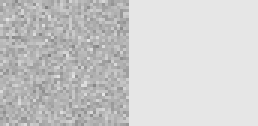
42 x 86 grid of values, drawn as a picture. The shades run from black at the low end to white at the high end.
It is made of 1 by 2 panels. Panel 1,1: high, fine-grained. Panel 1,2: very high, flat.
